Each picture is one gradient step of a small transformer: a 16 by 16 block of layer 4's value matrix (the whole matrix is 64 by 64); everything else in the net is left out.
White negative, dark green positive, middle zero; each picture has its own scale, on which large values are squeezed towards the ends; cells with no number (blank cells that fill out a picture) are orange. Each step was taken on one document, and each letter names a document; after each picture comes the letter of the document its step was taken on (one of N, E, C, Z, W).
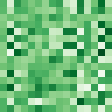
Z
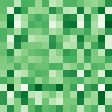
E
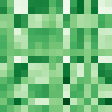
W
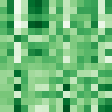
W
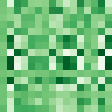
Z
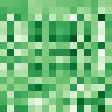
Z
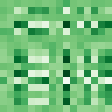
W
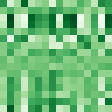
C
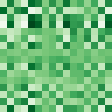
C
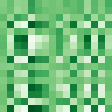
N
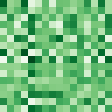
N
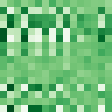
C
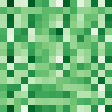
C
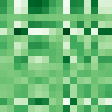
W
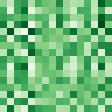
N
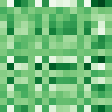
E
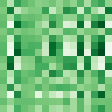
Z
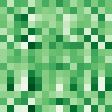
N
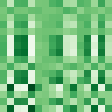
N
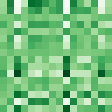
W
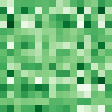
E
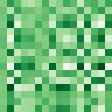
E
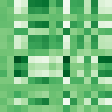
W
